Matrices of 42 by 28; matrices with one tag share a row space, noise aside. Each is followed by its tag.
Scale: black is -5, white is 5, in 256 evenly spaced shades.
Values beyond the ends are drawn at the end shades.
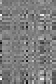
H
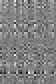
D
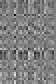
D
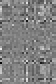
H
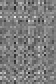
D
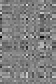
H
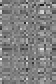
H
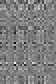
D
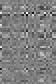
H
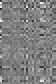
H
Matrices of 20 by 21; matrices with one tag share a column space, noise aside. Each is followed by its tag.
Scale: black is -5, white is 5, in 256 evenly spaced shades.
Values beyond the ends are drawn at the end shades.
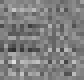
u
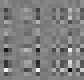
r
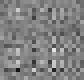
r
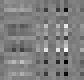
u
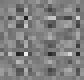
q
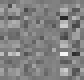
q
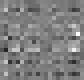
u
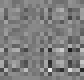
r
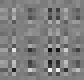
r
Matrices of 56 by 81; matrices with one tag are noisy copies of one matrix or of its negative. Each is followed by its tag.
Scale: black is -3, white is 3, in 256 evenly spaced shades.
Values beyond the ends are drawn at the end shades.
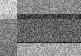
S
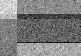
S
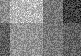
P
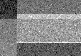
S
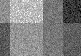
P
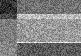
S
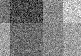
P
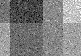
P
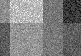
P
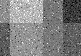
P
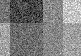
P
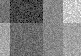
P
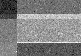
S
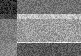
S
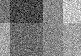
P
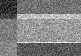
S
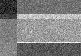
S
